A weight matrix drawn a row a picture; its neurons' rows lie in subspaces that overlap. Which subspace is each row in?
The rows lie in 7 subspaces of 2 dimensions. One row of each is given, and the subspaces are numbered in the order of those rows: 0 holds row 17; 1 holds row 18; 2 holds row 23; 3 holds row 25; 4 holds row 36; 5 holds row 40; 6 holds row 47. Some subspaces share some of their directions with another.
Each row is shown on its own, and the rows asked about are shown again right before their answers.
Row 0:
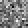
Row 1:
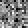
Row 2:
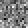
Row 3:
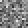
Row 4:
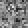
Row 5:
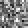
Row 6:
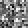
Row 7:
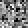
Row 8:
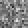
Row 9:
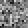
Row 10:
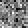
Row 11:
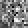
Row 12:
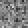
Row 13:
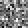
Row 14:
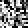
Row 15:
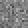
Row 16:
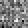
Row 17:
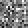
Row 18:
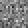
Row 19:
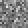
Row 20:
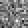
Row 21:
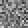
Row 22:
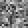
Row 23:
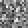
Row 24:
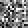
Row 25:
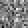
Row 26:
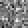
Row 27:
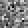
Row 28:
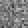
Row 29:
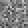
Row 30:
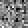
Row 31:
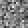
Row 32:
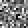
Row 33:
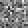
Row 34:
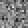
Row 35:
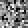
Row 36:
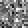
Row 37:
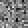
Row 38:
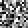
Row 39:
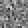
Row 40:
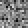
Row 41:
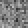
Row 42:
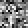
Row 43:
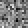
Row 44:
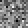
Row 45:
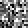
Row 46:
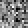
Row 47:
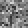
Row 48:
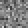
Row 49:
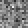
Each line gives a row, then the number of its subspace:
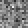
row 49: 3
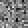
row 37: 0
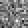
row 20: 2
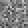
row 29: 0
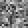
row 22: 6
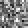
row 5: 1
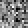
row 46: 5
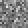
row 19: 2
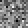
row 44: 3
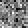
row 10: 4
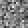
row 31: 4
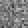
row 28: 2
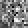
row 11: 5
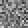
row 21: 2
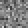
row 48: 5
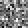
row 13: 5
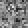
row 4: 6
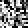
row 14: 1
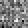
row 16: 6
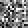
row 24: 0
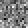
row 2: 1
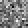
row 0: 3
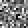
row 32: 3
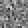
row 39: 5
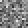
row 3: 3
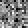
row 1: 4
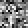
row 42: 6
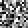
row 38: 2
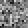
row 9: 6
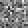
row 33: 0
